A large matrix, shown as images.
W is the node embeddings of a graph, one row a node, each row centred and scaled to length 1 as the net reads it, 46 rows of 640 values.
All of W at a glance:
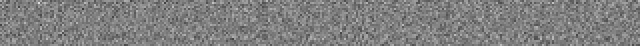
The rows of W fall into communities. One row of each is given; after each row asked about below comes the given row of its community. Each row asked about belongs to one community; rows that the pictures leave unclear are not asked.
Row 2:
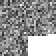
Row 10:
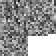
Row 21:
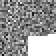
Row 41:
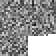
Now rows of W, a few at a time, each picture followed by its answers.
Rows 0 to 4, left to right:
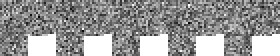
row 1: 10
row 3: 2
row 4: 21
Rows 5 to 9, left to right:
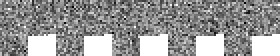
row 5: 41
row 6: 41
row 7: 2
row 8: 21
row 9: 2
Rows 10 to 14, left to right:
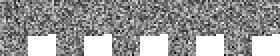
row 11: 2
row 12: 41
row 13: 10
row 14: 2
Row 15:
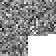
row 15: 41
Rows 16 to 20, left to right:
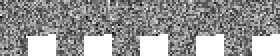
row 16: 2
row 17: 10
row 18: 2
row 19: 21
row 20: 2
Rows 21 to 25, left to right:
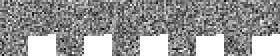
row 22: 41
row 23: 10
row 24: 2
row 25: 41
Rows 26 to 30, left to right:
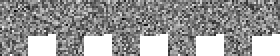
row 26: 41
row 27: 21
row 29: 21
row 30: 41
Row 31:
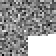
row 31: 21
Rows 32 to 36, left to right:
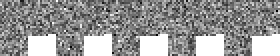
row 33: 41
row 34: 2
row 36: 2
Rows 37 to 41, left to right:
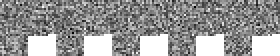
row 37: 2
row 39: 41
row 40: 21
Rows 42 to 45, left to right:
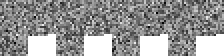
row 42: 41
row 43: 10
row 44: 21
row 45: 10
